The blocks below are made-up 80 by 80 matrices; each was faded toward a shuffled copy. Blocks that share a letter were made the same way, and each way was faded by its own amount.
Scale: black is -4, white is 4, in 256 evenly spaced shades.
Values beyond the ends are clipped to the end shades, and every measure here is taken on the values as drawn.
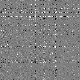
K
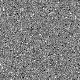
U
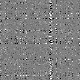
K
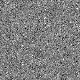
U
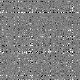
K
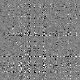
K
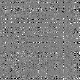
K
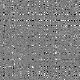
K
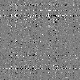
K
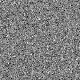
U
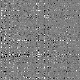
K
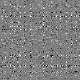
K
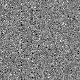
U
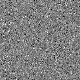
U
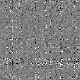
K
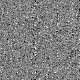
U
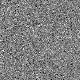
U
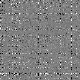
K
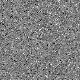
U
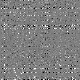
K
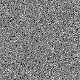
U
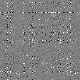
K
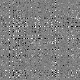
K
